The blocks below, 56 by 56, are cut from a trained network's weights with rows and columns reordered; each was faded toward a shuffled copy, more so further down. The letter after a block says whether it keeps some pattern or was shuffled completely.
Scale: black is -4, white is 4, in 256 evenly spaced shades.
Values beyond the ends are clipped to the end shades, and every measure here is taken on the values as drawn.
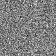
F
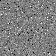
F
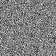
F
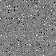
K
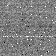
K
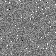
F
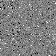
K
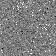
F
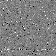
K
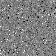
F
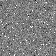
F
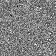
F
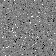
F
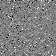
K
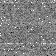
K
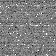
K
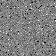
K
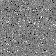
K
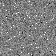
F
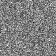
K
